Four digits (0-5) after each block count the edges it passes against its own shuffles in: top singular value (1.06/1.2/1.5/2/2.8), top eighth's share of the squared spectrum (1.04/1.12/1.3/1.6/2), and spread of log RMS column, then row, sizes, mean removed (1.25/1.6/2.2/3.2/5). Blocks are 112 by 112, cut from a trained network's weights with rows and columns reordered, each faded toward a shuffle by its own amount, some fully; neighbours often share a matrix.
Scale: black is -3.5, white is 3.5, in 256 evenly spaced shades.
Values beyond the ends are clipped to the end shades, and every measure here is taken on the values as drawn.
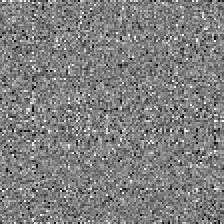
4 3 2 2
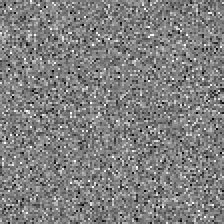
1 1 0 0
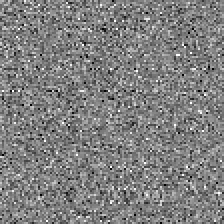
3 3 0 2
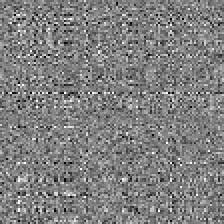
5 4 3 4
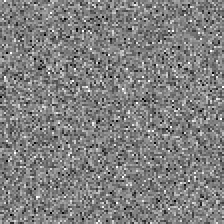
2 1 0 0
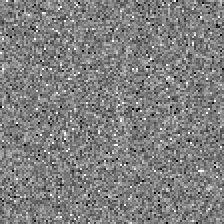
2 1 0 0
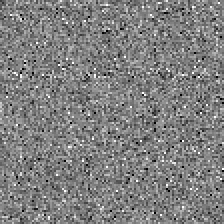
3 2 1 1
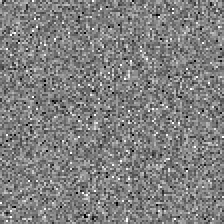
0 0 0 0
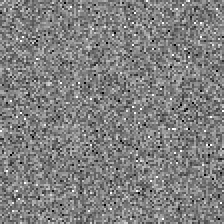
0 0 0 0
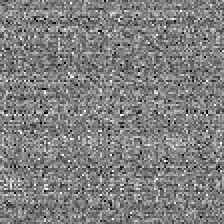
4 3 2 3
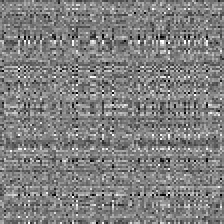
5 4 3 4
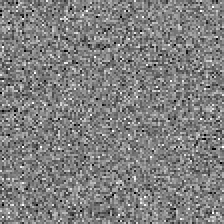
4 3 1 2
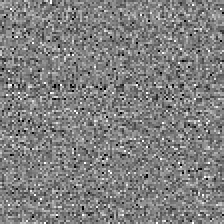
4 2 1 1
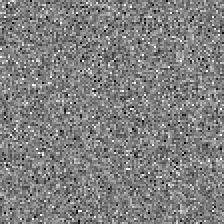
1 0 0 0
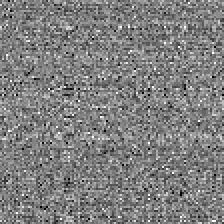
4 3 1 2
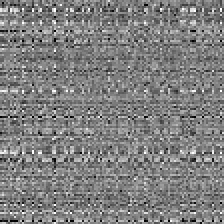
5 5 3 4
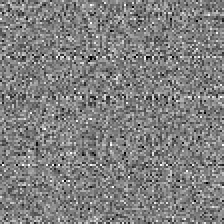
4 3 1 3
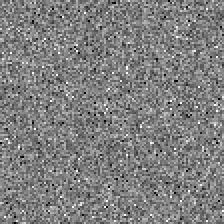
0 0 0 0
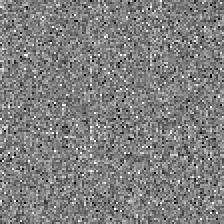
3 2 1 1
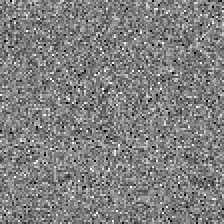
2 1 0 0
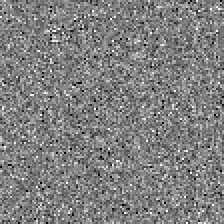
0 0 0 0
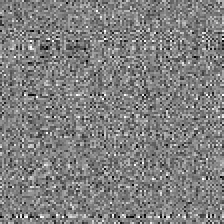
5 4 2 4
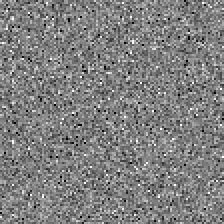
2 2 0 0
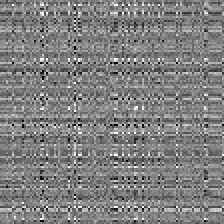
5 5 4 4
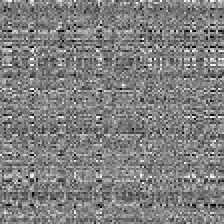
5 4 3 4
